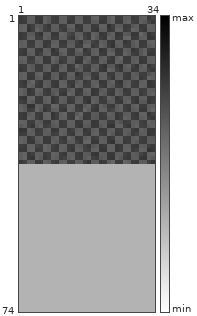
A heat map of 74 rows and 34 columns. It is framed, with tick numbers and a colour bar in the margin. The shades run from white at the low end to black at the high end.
It is made of 2 by 1 panels. Panel 1,1: high, checkered. Panel 2,1: low, flat.
